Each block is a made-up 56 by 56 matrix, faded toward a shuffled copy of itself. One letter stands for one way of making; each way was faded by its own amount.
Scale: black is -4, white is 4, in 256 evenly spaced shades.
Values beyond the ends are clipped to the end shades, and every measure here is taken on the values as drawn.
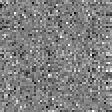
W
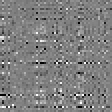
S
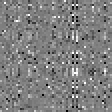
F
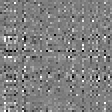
S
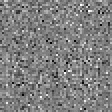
W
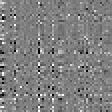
S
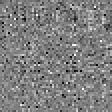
W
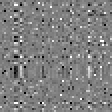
F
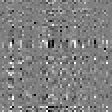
S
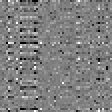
S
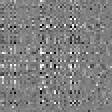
S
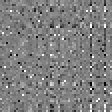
F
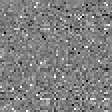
W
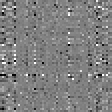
S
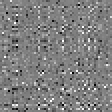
F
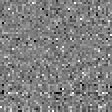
W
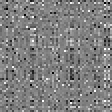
F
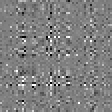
S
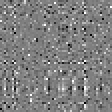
F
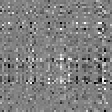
S
